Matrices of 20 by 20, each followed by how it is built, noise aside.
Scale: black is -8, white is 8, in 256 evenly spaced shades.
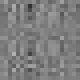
low rank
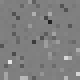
sparse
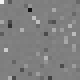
sparse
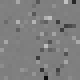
sparse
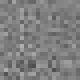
low rank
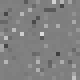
sparse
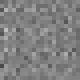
low rank
